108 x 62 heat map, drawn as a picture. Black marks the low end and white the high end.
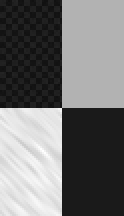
The table splits into 2 rows of 2 panels. Panel 1,1: very low, checkered, faint in contrast. Panel 1,2: high, flat. Panel 2,1: very high, slanting down to the right, faint in contrast. Panel 2,2: very low, flat.
